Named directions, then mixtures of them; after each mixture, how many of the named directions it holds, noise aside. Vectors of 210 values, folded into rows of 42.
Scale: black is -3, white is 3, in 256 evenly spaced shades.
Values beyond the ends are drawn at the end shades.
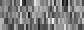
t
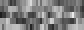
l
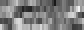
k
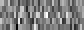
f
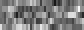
two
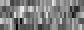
two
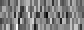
one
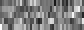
three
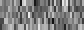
one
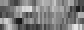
two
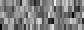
three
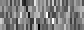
two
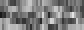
one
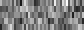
two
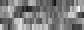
one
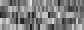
two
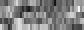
one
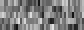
three
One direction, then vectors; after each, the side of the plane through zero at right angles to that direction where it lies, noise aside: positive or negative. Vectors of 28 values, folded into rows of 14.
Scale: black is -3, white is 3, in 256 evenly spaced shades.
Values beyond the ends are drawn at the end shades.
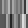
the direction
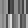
negative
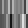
positive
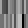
negative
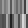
positive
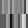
positive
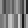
negative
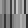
positive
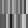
positive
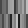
positive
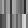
positive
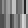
positive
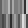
positive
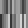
positive
